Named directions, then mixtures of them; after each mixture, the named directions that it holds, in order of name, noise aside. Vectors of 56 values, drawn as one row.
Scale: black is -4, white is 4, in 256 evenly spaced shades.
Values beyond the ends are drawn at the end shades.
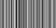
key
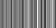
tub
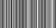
key, tub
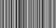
key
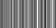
tub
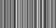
key, tub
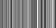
tub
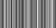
key, tub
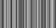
key, tub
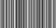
key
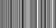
tub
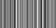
key, tub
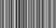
key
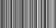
tub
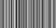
key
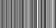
tub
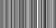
tub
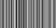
key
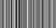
key
